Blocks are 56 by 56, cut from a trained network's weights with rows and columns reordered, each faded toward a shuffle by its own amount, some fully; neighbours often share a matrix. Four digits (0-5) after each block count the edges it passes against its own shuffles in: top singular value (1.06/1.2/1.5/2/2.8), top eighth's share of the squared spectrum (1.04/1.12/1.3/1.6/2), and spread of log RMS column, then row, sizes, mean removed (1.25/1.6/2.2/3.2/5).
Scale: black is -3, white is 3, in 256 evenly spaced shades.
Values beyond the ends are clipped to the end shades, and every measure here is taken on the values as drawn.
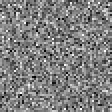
1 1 0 0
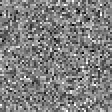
1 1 0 0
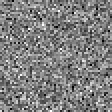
0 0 0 0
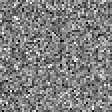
1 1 0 0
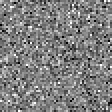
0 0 0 0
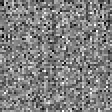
2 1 0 1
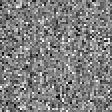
1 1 0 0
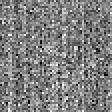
3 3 0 2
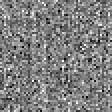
2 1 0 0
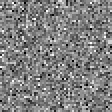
0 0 0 0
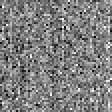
2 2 0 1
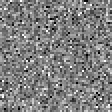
0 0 0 0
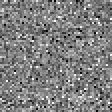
0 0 0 0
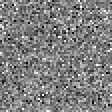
0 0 0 0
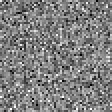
0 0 0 0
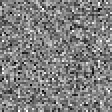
2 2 1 1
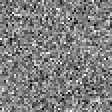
0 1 0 0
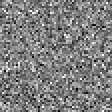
2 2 1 0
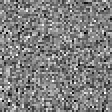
2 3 1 1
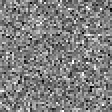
0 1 0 0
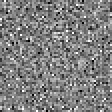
1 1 0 0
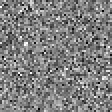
1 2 0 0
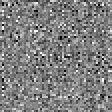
3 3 2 2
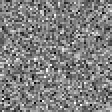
0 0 0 0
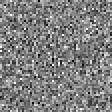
2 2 0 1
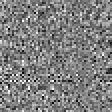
3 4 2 2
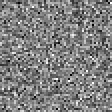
1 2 0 1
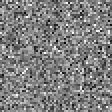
2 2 0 0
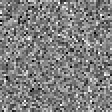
1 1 0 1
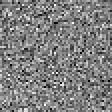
2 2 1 0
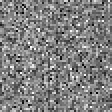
1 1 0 0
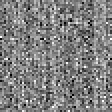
3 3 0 2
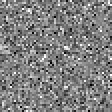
1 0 0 0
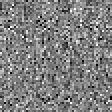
3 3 2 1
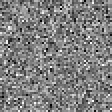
1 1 0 0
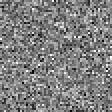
1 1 0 0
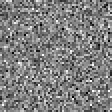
1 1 0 0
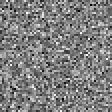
1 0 0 0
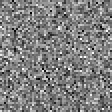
2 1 0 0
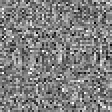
3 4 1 1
